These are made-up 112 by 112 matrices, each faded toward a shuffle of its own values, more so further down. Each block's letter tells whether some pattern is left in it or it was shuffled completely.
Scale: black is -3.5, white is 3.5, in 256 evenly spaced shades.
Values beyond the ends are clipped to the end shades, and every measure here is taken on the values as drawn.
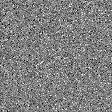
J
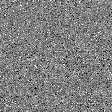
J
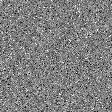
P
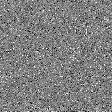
J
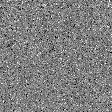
P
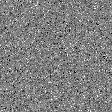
J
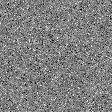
P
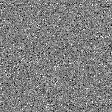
J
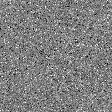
P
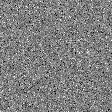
P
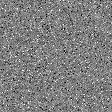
P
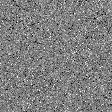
P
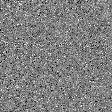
J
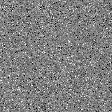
J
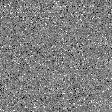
J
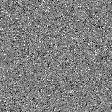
J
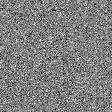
P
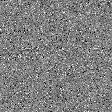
J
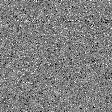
J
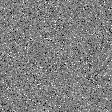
P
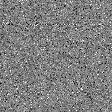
J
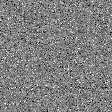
J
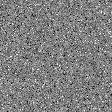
P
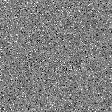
J
